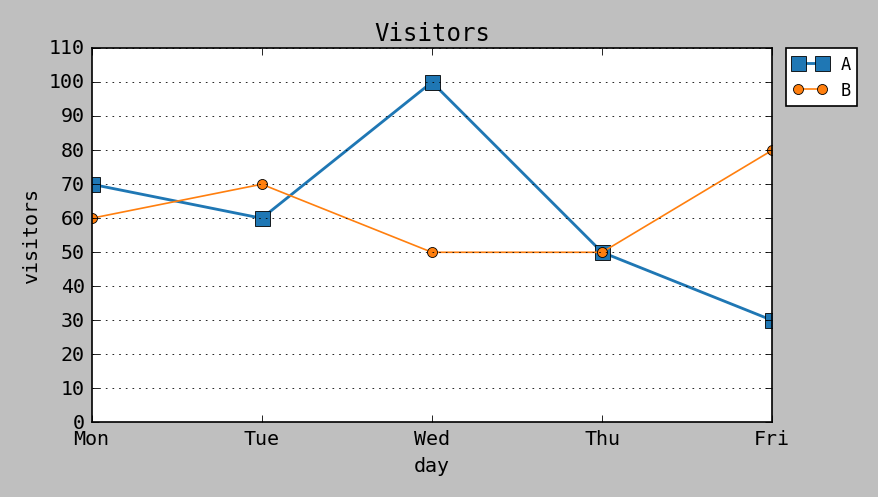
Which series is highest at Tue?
B
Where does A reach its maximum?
Wed
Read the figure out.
Title: Visitors
x-axis: day, ticks Mon Tue Wed Thu Fri
y-axis: visitors, ticks 0 10 20 30 40 50 60 70 80 90 100 110
Legend: A, B
Values:
A: 70 60 100 50 30
B: 60 70 50 50 80
